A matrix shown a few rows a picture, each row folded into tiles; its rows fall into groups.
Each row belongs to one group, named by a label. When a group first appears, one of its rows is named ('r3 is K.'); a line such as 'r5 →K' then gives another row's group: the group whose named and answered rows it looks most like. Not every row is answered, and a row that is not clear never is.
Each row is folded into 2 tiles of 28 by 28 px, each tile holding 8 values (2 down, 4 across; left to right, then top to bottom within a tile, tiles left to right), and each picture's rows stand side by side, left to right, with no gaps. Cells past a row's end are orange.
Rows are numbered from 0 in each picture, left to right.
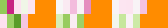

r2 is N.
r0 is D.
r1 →N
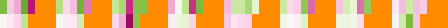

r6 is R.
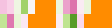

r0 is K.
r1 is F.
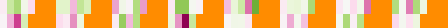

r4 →R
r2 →N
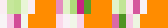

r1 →R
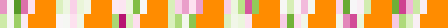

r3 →N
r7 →D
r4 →R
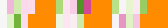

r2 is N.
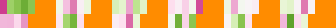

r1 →F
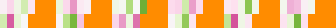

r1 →F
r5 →F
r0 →K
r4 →K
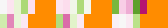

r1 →K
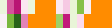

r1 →K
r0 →F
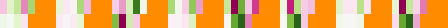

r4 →D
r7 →D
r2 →K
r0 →R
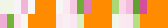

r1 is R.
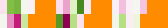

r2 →N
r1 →K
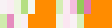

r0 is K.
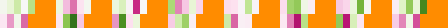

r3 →D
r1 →F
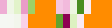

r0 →R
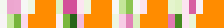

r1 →F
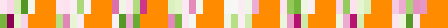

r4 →N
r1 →K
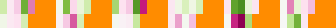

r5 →D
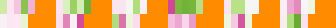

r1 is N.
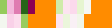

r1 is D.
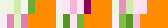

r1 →N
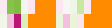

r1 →K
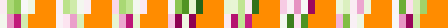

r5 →N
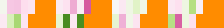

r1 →N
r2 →K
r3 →K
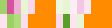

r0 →D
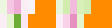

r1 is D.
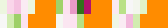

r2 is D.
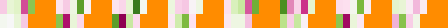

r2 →K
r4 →R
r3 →F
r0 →R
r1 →K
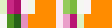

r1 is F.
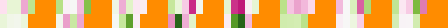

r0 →R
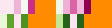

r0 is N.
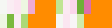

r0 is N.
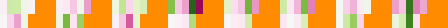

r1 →N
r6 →F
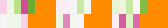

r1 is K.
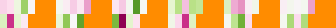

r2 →K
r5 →N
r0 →K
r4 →F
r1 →N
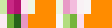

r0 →F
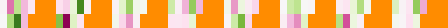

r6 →K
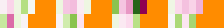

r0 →K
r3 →N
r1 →F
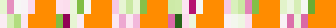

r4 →R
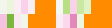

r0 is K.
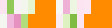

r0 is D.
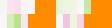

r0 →F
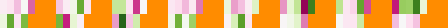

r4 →F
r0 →N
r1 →K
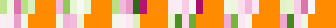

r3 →N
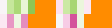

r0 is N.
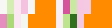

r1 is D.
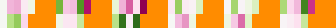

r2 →N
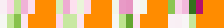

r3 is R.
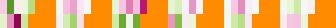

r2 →N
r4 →F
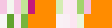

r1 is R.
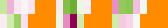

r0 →D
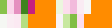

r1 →F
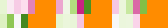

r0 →N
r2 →R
